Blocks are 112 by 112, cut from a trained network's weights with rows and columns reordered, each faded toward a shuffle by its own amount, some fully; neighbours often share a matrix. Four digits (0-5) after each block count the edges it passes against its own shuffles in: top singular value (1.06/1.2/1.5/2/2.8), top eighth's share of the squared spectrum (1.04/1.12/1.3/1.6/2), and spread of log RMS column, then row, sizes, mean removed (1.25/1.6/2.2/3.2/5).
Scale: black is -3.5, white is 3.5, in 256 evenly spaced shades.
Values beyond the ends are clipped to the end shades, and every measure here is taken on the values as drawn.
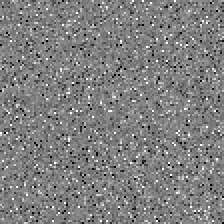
0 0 0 0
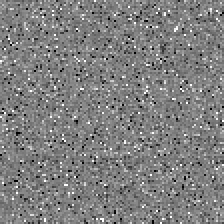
0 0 0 0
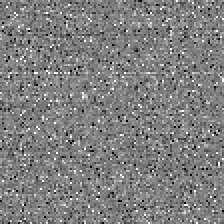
2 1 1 0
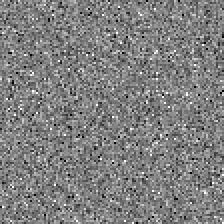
0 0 0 0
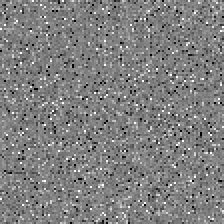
0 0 0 0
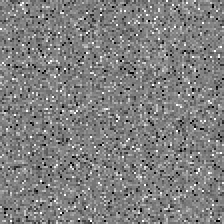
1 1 0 0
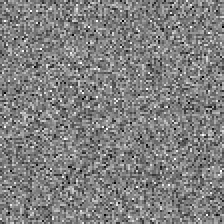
0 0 0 0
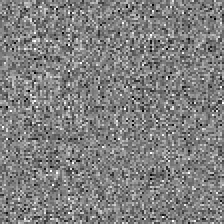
3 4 3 2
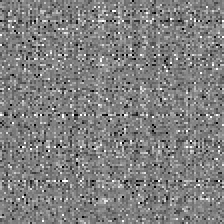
3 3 0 3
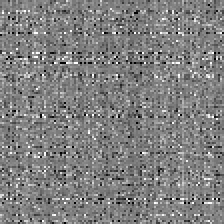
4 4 1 4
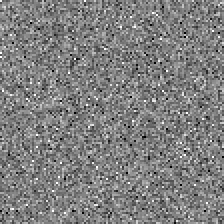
0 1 0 0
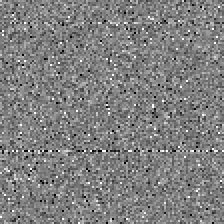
3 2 0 1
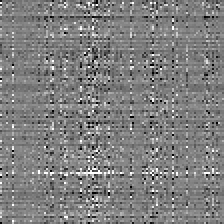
4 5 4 3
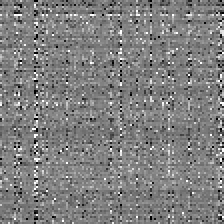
4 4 4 2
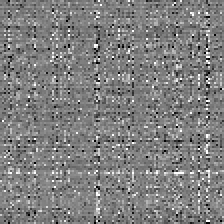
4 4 4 2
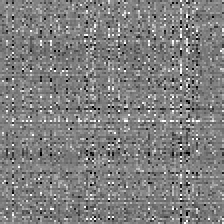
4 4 4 2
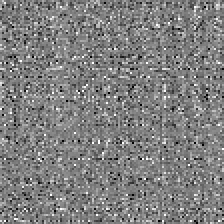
3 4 1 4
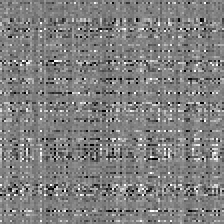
4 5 2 5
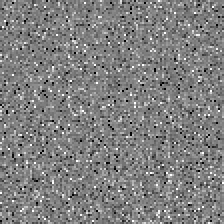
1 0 0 0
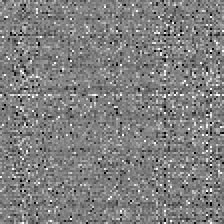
3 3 3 1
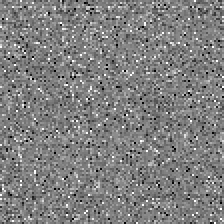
1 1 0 0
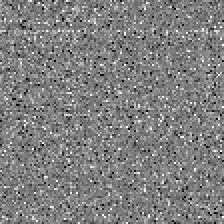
1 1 0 0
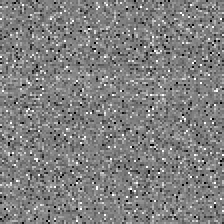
1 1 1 0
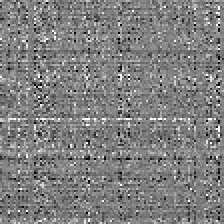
4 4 4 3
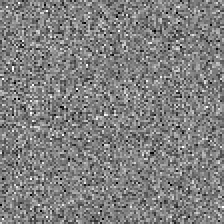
3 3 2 1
